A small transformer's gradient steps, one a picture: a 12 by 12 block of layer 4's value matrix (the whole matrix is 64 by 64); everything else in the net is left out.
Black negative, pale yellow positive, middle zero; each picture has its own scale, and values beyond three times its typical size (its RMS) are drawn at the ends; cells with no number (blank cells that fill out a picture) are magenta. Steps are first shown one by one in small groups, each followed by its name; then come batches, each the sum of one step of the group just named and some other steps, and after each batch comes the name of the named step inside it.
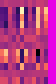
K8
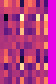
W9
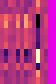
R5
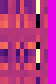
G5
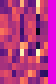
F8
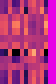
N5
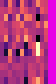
N5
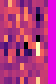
W9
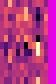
W9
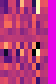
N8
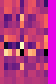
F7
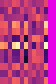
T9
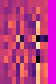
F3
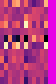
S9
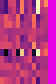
N8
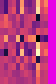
F3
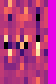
F7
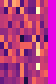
S9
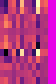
N8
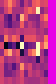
F7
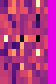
F7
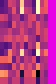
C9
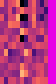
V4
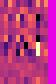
V4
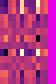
C9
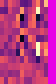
V4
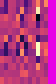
V4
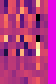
V4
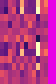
C9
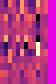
C9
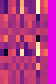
C9
